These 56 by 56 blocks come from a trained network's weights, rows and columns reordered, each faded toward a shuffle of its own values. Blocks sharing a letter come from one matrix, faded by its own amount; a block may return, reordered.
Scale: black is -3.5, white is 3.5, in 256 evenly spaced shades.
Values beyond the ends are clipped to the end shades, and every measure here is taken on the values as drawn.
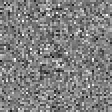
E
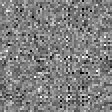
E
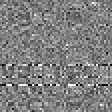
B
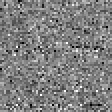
E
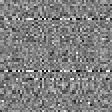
B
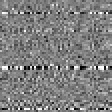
B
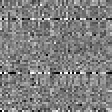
B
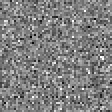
E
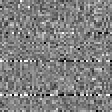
B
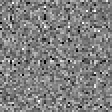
E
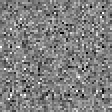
E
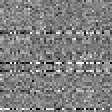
B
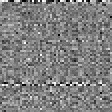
B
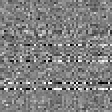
B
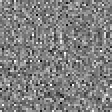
E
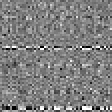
B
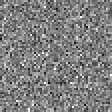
E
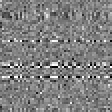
B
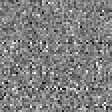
E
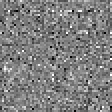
E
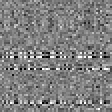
B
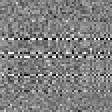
B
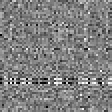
B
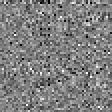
E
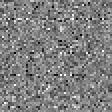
E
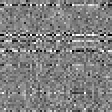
B
